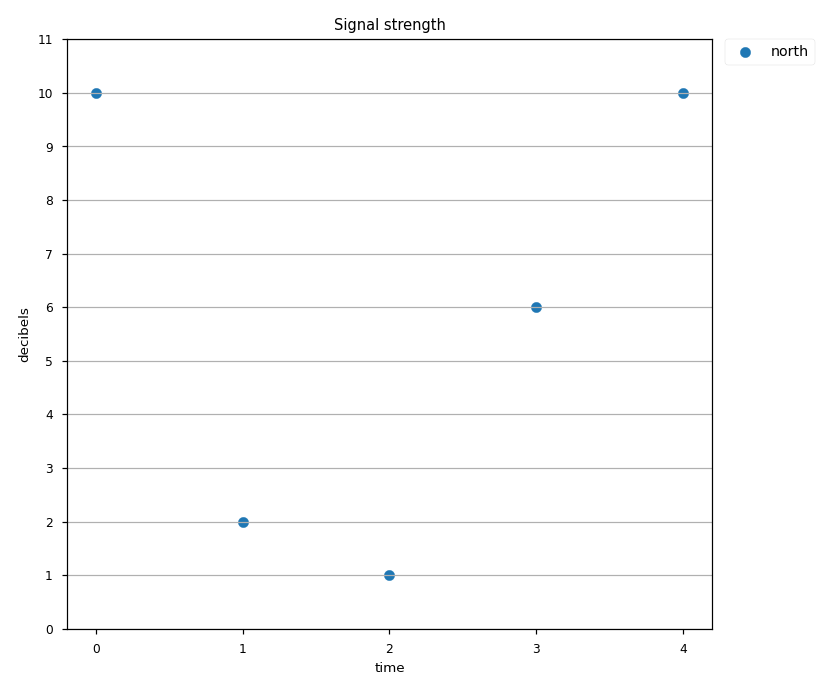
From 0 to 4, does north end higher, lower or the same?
the same
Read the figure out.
Title: Signal strength
x-axis: time, ticks 0 1 2 3 4
y-axis: decibels, ticks 0 1 2 3 4 5 6 7 8 9 10 11
Legend: north
Values:
north: 10 2 1 6 10
